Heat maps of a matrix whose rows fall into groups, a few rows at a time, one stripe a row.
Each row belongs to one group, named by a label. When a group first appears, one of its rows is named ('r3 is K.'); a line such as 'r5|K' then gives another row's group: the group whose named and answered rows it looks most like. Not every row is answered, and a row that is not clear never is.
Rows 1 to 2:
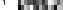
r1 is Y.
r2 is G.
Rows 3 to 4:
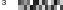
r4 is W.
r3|G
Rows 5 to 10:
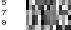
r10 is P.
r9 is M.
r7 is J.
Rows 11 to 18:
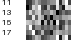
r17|Y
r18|W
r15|J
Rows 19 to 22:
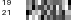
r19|M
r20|W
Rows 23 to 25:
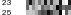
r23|W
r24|P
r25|J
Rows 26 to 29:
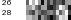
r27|Y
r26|J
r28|W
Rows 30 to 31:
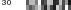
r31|G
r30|M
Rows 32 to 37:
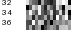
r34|M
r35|W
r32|Y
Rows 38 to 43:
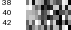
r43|W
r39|J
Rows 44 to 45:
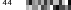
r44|W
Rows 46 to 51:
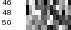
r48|G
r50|P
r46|M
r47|Y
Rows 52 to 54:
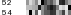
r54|G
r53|Y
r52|J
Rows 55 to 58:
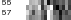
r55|J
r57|P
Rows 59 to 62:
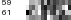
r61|G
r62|P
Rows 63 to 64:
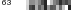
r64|W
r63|P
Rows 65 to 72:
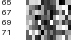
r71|J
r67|G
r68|Y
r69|M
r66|Y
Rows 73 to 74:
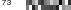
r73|W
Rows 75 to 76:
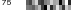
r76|G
